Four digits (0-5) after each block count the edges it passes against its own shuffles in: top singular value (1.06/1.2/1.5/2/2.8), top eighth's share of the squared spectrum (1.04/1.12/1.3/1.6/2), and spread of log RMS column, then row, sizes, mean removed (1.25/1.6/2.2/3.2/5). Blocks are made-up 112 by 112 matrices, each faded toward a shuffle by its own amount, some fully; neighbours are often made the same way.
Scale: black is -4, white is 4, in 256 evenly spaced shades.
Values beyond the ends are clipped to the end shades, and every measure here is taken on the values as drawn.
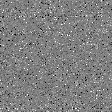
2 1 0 1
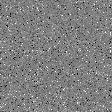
1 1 1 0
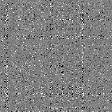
3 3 3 3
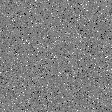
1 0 0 0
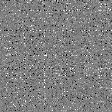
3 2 2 2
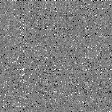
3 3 2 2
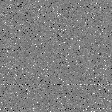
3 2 1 1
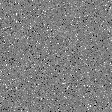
0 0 0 0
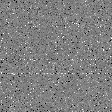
2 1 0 1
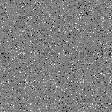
4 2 1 1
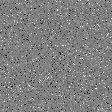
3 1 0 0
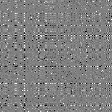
5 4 3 3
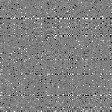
5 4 2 3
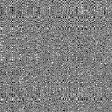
5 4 3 3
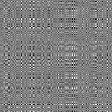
5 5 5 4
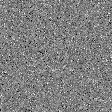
2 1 0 0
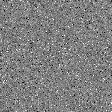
3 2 0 1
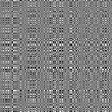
5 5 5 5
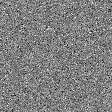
0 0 0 0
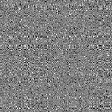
5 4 3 3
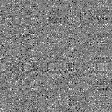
4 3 2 2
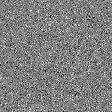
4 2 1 1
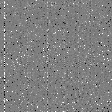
4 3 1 0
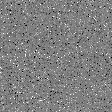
2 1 0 0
